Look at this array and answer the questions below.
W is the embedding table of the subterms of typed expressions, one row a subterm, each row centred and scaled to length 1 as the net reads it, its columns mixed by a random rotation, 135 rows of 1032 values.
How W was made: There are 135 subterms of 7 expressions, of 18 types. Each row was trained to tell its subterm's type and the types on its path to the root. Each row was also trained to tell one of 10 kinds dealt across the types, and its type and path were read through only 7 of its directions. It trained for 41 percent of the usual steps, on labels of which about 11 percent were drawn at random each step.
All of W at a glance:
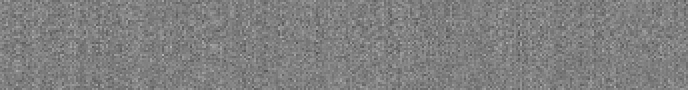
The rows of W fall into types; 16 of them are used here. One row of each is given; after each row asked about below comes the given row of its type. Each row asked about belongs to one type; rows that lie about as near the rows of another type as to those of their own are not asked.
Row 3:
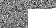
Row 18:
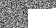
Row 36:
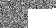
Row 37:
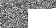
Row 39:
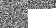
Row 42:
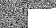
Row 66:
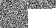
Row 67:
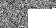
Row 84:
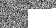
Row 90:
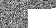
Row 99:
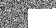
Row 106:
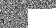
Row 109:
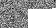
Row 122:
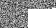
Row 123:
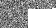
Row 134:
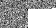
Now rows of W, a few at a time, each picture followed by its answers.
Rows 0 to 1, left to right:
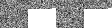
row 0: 37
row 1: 42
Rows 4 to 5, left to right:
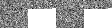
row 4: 39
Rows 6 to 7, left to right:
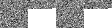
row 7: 66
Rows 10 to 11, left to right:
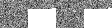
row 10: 84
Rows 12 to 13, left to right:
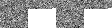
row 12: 18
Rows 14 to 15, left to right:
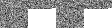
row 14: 84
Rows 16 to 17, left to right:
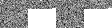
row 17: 18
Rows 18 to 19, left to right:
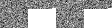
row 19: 90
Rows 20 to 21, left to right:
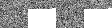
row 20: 3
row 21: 18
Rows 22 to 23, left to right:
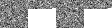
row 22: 18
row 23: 42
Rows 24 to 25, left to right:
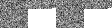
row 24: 134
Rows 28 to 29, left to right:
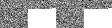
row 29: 106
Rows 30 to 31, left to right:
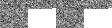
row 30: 106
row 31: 67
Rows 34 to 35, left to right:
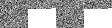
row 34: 37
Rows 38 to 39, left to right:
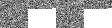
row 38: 18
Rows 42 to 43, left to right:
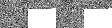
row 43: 39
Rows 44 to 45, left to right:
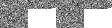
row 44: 109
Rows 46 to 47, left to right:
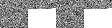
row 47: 109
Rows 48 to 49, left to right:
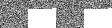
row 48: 123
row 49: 122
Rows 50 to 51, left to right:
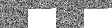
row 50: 42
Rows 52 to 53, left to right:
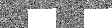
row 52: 66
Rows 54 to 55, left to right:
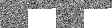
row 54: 66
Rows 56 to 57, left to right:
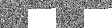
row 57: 84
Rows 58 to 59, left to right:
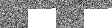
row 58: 42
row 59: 37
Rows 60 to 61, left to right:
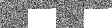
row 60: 3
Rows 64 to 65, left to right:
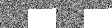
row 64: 36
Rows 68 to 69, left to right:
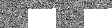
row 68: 67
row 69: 66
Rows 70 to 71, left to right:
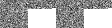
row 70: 39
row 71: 39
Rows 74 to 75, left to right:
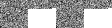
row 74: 123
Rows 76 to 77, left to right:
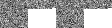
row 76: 67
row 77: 109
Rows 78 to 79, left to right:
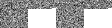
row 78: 18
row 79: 90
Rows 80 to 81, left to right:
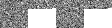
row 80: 39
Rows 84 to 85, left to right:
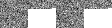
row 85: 123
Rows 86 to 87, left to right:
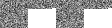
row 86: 106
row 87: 106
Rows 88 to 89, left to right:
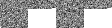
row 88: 42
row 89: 42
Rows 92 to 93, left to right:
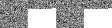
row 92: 39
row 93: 106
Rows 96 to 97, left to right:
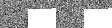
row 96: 84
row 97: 106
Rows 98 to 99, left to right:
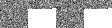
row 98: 66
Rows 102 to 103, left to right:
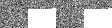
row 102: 122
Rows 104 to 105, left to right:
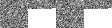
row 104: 66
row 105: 66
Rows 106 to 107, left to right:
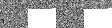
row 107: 109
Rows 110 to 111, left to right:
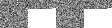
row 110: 106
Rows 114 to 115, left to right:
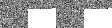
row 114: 3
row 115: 123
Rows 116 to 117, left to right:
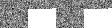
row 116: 18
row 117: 39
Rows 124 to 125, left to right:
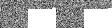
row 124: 122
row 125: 109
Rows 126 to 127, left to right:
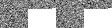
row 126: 109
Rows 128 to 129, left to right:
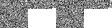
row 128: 109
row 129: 122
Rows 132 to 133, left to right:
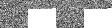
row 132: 99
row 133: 42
